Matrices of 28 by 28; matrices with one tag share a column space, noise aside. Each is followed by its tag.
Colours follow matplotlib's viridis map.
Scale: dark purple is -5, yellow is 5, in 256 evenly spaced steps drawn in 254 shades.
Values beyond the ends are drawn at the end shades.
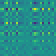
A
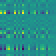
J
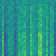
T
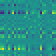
J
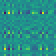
J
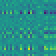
J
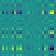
J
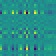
J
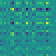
A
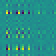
J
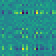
J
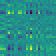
J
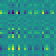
J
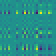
J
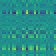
J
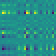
J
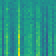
T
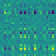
J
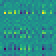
J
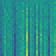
T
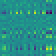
J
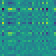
A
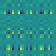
J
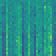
T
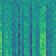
T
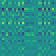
A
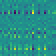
J
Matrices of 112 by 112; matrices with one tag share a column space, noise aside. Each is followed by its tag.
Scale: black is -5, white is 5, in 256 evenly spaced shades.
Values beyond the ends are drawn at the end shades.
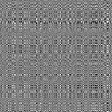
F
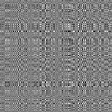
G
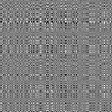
F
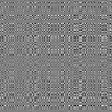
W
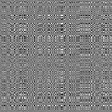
W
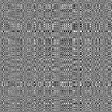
G
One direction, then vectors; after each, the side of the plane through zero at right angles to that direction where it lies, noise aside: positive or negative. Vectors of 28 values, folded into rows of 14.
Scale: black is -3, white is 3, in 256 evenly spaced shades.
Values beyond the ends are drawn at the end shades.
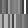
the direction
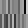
negative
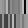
negative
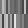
positive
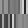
negative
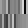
negative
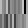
negative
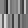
positive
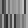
negative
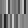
negative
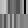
negative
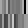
negative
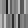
positive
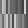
positive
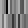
positive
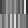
positive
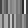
positive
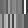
positive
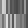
positive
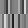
positive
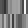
positive
